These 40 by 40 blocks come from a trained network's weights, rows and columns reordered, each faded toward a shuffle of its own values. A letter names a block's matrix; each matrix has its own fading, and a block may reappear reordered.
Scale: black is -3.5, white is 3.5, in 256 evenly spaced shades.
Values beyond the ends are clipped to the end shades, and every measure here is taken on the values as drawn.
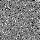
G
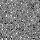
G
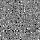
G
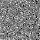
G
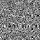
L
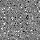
G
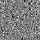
G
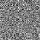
L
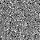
G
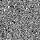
G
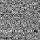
L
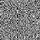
L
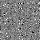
G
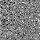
G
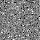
G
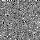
G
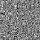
L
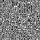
L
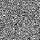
L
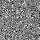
G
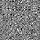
L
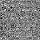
L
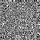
L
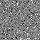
G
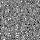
G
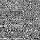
L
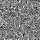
G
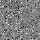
G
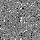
G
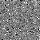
G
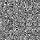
L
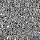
L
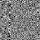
L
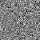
L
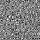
L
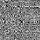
L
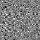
L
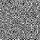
L
